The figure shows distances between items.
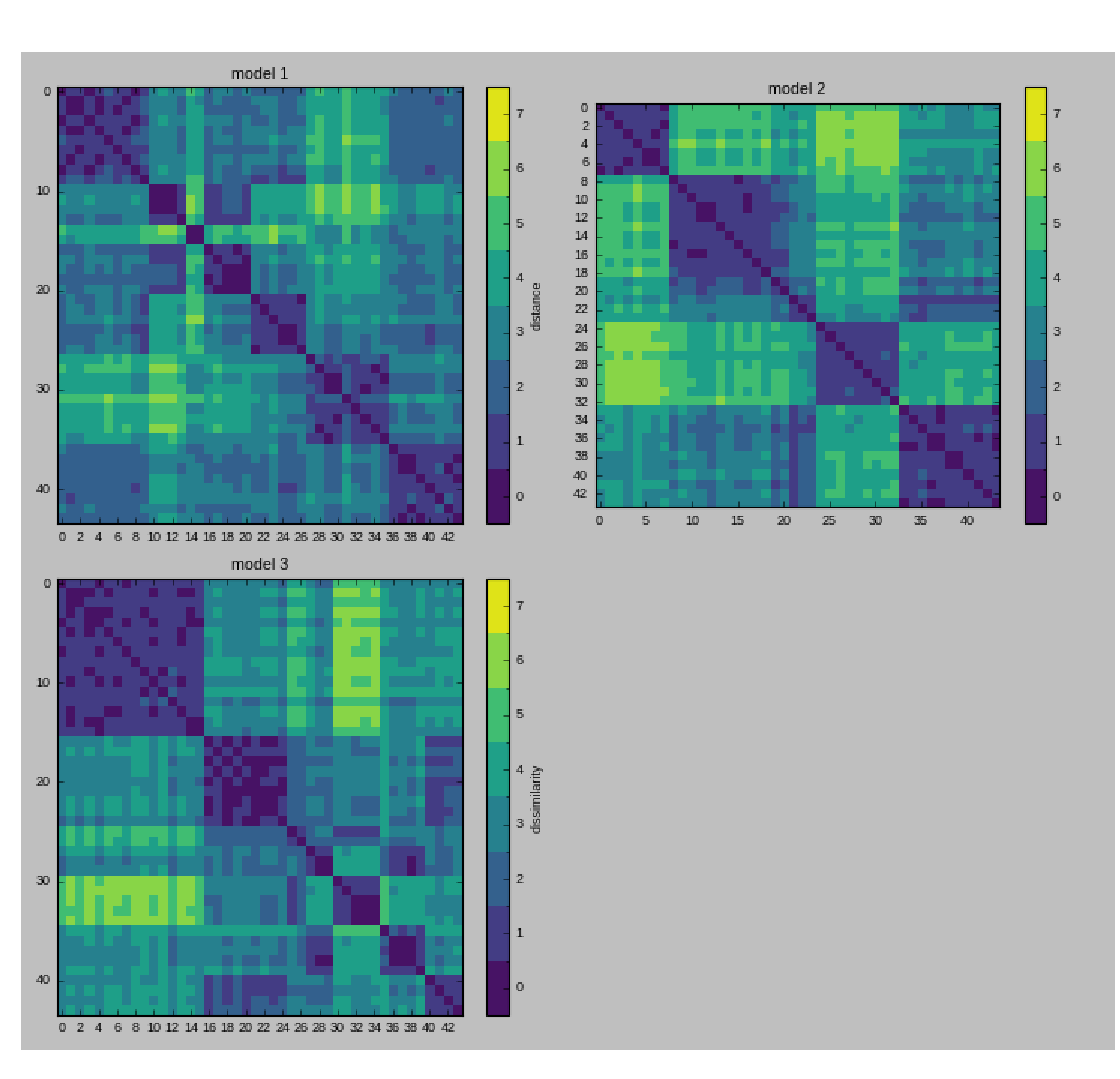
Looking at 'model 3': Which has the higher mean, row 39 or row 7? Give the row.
39
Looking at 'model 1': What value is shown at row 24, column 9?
1
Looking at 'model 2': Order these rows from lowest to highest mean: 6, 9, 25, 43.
43, 9, 6, 25
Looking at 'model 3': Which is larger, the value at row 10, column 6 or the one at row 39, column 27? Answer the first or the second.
the second
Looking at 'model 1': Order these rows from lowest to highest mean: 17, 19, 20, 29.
19, 20, 29, 17
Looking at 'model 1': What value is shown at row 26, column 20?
3
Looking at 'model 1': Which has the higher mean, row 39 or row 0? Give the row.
0
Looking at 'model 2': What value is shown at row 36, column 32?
5
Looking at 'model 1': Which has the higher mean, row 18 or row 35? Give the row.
35
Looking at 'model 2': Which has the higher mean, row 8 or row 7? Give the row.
7
